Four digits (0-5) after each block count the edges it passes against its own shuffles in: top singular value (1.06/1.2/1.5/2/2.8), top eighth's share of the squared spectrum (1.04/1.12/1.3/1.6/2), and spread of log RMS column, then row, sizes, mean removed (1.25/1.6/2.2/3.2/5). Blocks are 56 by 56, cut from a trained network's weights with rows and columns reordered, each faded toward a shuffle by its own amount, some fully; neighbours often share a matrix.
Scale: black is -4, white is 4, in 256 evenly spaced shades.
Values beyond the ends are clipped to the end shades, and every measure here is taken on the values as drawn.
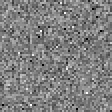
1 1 0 0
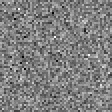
0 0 0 0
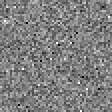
1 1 0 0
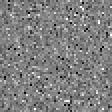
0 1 0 0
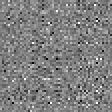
4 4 2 2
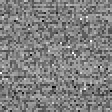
2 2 0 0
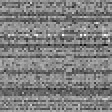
4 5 0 3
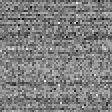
3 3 0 1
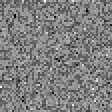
0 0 0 0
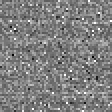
2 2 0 0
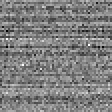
4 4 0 2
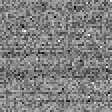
3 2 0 0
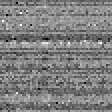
4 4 1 2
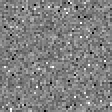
1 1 0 0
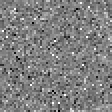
0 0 0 0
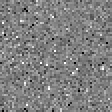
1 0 0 0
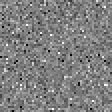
1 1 0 0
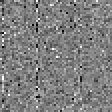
3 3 2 0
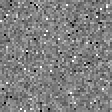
0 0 0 0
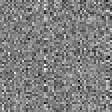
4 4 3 1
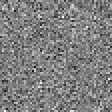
3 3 2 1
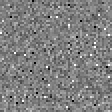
1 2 0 0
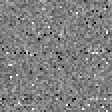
2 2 0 1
